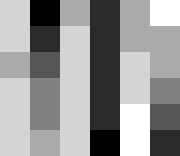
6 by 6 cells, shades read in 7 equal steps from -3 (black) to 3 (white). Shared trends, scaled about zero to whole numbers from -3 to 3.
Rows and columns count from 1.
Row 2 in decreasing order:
2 2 1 1 -2 -2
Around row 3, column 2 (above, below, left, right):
-2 0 1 2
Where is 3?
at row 1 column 6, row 5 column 5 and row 6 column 5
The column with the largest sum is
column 5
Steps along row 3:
down up down up down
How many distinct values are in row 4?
3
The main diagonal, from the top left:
2 -2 2 -2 3 -2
